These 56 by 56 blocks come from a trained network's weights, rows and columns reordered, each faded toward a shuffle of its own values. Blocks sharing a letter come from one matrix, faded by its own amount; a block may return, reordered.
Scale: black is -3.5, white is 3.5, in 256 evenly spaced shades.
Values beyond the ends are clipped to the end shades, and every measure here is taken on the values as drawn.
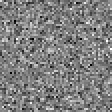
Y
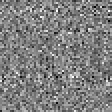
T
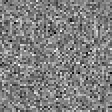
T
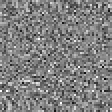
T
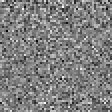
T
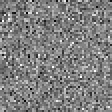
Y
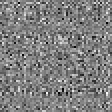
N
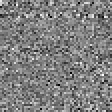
T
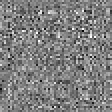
N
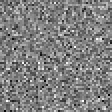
Y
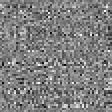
N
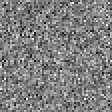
Y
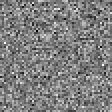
T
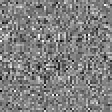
N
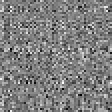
N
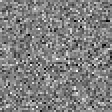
Y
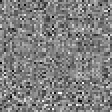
N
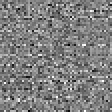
N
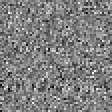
T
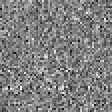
T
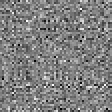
N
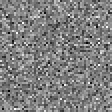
Y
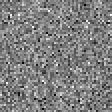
Y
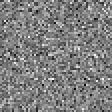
Y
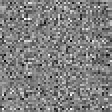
N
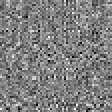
N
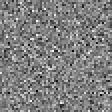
Y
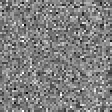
Y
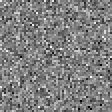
Y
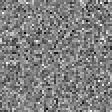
Y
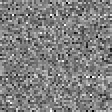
T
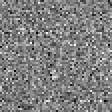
T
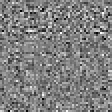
N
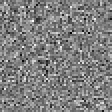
T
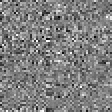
N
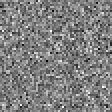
Y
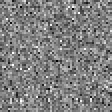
Y
